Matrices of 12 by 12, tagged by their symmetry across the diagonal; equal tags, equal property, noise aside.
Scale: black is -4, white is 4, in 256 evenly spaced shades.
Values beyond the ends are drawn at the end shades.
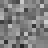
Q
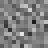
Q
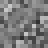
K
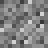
K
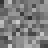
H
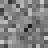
K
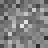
K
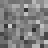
Q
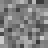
Q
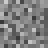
H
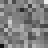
Q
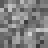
H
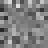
Q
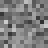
H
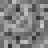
K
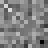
K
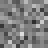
Q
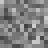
H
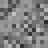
K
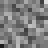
Q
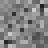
K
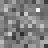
H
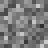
K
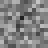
H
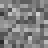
H
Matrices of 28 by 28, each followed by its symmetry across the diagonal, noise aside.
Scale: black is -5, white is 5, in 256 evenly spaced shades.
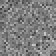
symmetric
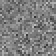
symmetric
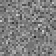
neither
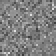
symmetric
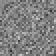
symmetric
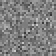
antisymmetric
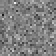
antisymmetric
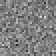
antisymmetric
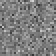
neither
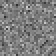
symmetric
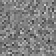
antisymmetric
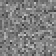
neither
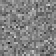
neither
